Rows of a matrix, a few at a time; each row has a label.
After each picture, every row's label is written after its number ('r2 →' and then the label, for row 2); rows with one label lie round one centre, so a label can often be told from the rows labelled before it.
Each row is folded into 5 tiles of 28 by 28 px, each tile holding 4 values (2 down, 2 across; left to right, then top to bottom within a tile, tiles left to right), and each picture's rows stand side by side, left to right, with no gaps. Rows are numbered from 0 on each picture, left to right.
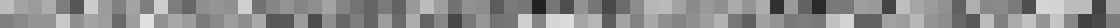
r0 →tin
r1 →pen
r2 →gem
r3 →gem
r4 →pen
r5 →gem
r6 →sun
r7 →sun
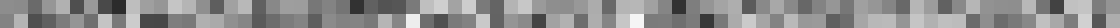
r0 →gem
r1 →tin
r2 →gem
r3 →tin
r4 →sun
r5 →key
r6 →key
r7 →tin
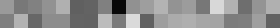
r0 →gem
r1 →key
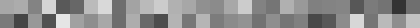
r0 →tin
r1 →tin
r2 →gem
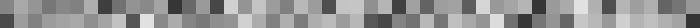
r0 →key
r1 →pen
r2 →sun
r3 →sun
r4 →key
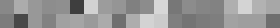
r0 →tin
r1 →pen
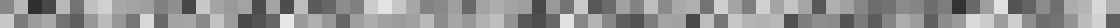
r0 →pen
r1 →sun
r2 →pen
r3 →sun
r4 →pen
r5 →sun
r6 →gem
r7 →pen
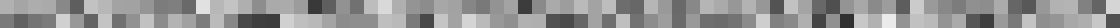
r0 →tin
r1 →sun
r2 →pen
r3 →key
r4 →tin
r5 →tin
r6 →key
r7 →key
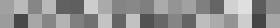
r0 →tin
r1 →tin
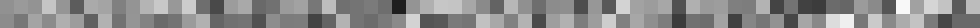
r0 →tin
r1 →tin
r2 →gem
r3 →tin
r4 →sun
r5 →gem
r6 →sun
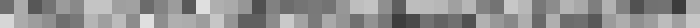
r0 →pen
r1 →sun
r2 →sun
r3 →tin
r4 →gem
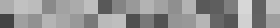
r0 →key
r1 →tin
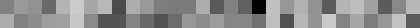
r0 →sun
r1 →gem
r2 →key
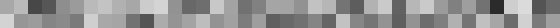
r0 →pen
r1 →key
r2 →tin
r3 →tin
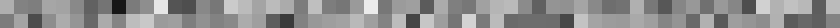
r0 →gem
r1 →pen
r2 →key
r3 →sun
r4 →key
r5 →sun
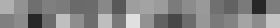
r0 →gem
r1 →gem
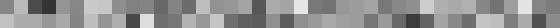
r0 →pen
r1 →sun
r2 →key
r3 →tin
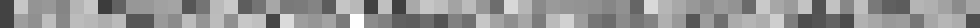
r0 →key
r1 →key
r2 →sun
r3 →tin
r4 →pen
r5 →sun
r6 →key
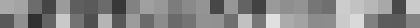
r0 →gem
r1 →gem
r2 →sun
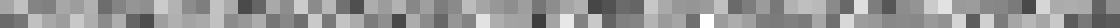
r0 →key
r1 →key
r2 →tin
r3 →tin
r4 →pen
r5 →pen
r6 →pen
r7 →sun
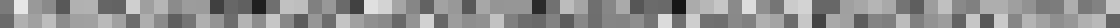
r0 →key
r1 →gem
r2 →tin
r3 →sun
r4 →gem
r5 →tin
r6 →tin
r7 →key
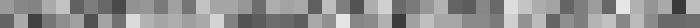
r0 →gem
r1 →sun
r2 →tin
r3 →pen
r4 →sun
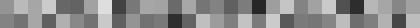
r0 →tin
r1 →gem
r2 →tin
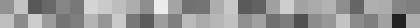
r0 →pen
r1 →key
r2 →tin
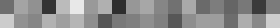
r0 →sun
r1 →gem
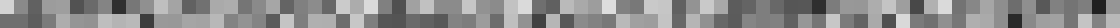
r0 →gem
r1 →key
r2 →sun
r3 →tin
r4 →tin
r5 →gem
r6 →tin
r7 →gem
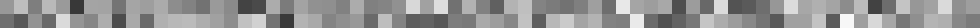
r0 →tin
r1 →key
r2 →key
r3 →tin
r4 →sun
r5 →pen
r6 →pen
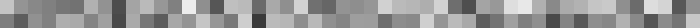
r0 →tin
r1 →tin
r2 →pen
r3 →pen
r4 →tin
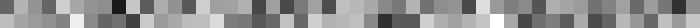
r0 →sun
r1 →sun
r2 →sun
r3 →sun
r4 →gem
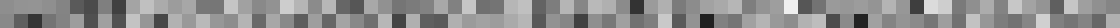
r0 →gem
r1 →tin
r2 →tin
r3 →tin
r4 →tin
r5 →key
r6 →tin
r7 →tin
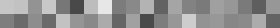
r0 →tin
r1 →key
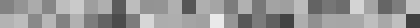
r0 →sun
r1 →sun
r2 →key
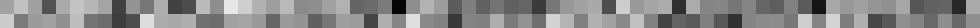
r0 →sun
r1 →pen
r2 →gem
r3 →gem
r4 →sun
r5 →gem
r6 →gem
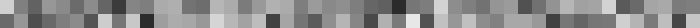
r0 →gem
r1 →key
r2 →gem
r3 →key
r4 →tin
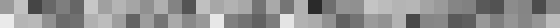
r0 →pen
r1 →sun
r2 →pen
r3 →gem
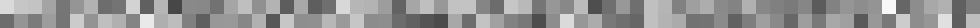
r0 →key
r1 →pen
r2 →sun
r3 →tin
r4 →pen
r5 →gem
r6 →tin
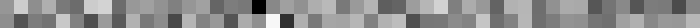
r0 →tin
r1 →gem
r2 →key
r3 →tin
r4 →gem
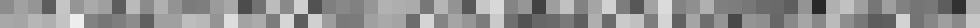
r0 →sun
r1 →key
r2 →pen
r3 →sun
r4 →tin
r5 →gem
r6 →gem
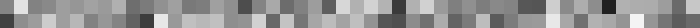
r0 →key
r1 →key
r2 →sun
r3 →gem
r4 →sun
